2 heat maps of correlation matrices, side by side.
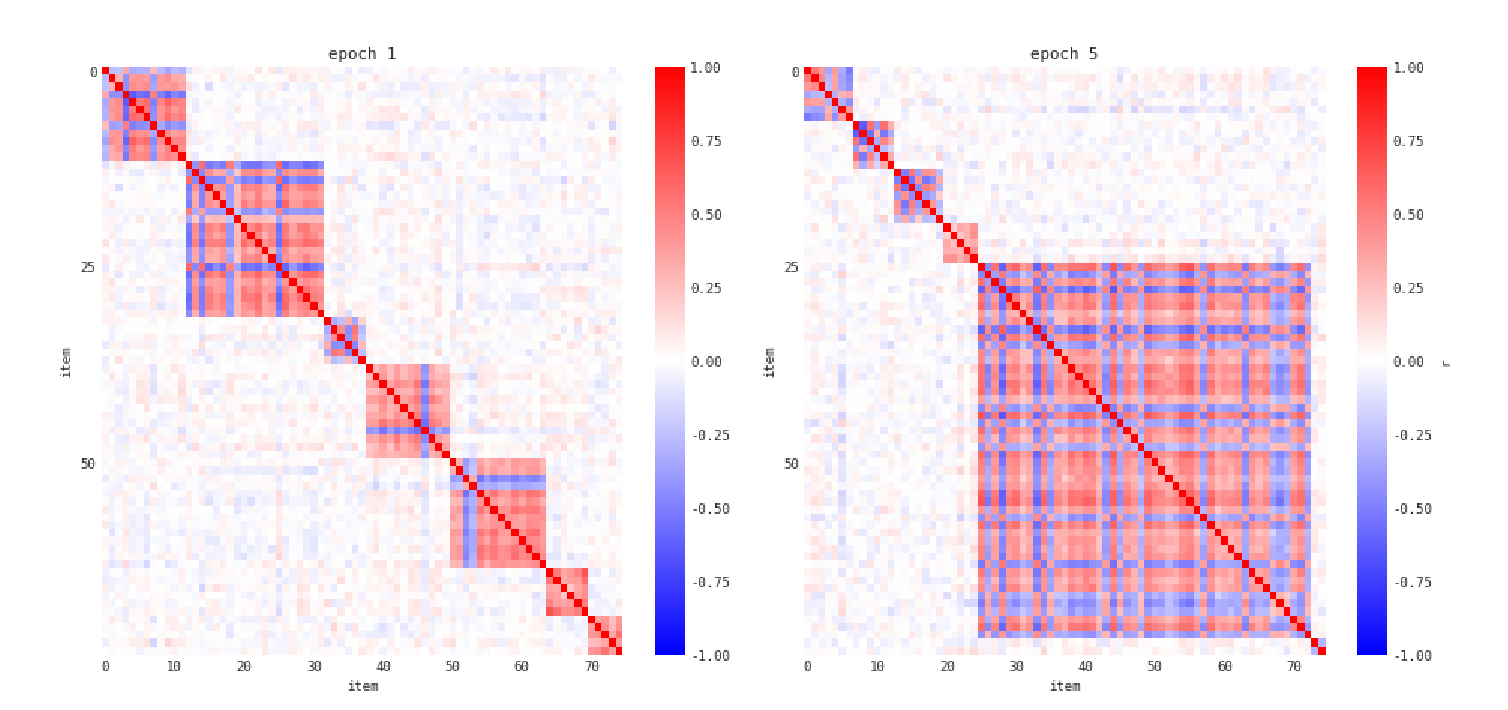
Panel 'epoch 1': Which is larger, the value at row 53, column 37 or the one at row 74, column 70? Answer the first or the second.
the second
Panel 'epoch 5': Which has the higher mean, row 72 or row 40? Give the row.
40
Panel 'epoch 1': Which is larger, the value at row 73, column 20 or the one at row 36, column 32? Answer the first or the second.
the first
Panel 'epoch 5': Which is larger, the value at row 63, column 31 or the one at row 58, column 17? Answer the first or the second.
the second
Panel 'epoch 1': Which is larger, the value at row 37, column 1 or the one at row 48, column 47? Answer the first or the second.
the second
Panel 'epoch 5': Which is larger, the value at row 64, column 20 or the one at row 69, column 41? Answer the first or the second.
the first
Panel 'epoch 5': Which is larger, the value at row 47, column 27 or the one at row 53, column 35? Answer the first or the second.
the first
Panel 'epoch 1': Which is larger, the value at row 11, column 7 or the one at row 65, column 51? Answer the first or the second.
the second
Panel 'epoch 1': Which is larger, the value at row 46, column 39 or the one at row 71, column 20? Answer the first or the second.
the second
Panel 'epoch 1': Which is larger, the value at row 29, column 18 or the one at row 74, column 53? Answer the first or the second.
the second
